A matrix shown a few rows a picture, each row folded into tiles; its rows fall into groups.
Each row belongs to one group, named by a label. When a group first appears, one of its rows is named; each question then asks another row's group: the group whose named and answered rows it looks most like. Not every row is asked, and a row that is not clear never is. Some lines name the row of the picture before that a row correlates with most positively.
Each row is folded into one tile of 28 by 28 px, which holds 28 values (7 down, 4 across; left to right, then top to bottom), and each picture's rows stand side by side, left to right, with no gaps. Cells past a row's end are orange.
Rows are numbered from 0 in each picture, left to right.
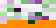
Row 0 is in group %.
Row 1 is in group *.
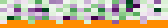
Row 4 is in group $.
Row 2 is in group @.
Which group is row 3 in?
@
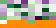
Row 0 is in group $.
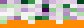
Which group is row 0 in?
*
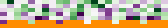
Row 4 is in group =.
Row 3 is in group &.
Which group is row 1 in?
@
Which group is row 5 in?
@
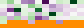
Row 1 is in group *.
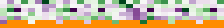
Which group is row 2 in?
%
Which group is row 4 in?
&
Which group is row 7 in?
%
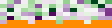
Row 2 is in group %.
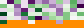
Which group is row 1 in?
*
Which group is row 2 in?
$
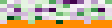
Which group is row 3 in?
%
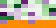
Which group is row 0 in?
$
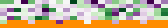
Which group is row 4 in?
=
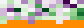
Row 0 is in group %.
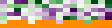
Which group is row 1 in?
&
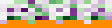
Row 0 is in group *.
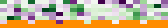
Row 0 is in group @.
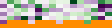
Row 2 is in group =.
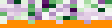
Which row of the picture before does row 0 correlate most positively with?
2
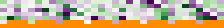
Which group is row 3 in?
@
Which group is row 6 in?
$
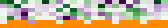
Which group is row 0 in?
&
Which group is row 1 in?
=
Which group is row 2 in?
@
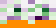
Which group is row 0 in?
@
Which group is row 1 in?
@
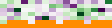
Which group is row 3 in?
%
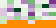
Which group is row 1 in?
$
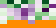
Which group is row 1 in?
$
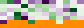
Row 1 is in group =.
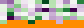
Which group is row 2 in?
%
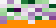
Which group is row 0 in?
%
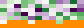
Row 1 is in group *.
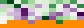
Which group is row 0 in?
&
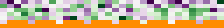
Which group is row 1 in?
%
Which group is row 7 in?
%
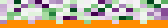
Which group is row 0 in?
$
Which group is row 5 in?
&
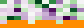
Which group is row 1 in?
&
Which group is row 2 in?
@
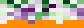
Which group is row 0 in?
&
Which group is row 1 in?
$
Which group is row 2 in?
&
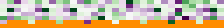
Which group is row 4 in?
=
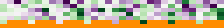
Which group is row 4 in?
%
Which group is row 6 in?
=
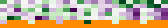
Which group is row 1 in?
@
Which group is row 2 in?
%
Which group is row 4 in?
&
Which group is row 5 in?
&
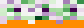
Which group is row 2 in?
%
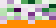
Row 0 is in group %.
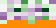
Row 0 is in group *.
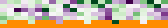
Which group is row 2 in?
*
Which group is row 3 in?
&
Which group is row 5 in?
&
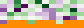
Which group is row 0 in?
$
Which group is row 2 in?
@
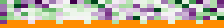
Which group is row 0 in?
$
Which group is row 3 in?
&
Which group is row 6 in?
&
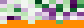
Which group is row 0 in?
@
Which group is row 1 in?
&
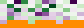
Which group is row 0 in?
*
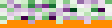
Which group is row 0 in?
=
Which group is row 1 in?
=
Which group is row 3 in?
%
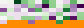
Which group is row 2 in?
=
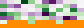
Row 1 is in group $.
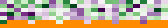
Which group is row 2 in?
&
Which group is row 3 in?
%
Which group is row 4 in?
$
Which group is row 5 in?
*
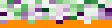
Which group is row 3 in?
&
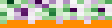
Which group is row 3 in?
%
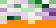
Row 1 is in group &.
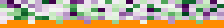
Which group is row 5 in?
*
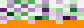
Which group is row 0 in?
$
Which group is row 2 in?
@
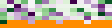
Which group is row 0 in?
=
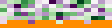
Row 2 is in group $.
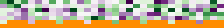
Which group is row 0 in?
&
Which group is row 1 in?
%
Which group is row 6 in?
@
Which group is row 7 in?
$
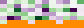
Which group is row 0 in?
@
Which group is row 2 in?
%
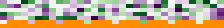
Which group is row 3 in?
@
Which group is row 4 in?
$
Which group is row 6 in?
*
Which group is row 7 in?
&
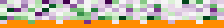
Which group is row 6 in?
=
